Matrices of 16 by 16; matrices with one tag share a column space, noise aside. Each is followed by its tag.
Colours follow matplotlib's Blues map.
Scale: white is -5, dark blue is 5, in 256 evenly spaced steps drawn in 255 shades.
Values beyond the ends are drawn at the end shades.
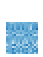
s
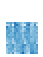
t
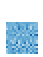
s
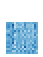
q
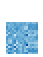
s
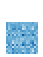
s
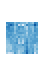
t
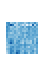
t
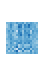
q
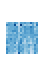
t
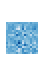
s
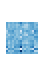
q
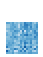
q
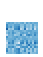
s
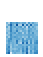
t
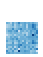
q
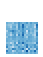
q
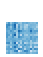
q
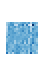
t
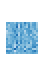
q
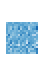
s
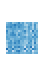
q
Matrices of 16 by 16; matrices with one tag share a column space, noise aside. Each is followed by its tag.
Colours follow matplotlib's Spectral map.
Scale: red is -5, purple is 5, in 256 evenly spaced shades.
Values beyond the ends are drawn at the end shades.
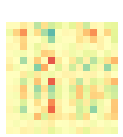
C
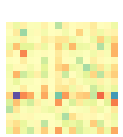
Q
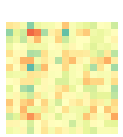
C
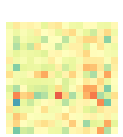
Q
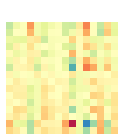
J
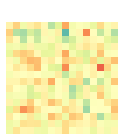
C
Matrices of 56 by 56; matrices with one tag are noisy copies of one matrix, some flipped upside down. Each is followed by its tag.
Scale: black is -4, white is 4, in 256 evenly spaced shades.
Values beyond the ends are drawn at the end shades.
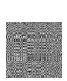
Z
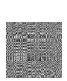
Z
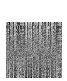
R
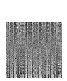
R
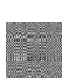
Z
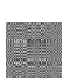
Z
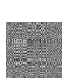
Z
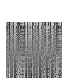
R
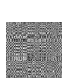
Z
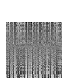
R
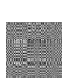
Z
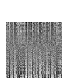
R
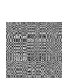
Z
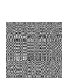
Z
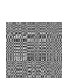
Z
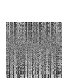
R
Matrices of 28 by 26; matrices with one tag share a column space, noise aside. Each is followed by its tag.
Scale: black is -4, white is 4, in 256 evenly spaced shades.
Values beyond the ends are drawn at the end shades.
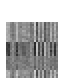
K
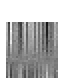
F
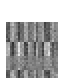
K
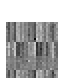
K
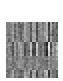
K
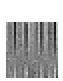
F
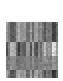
K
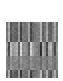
K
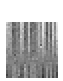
F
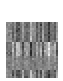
K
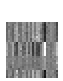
K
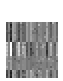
K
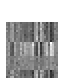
K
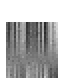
F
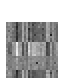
K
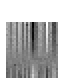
F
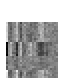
K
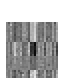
K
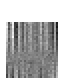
F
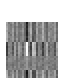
K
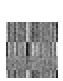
K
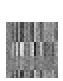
K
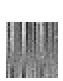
F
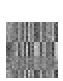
K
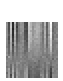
F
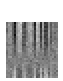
F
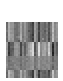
K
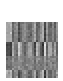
K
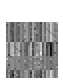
K
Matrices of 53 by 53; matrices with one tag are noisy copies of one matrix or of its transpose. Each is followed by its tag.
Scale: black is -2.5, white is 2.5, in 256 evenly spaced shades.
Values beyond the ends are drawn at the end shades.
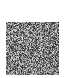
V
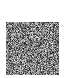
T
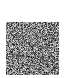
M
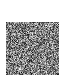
T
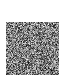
M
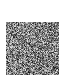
M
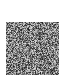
M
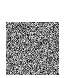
T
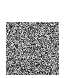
V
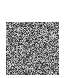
T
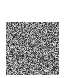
M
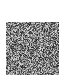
V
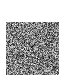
M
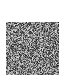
V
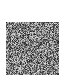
T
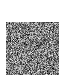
T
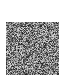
T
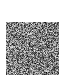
M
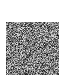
T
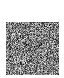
T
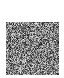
T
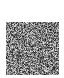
M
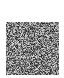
V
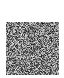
V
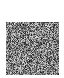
T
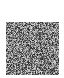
M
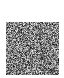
M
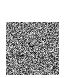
M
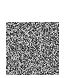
V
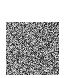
M
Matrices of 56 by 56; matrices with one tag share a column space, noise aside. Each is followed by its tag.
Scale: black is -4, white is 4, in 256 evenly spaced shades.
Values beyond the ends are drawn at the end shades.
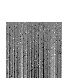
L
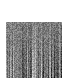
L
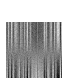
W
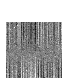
W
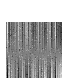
W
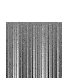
L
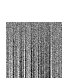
L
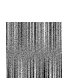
W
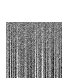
L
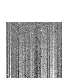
L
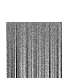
L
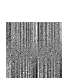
W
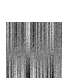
W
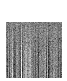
L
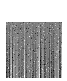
L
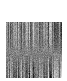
W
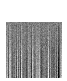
L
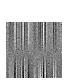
W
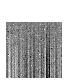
L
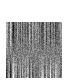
W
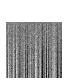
L
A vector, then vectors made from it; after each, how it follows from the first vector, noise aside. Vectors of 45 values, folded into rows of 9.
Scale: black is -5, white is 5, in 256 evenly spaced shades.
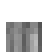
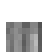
copied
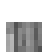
wrapped around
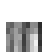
scaled up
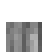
copied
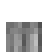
copied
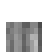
copied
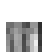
scaled up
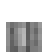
wrapped around
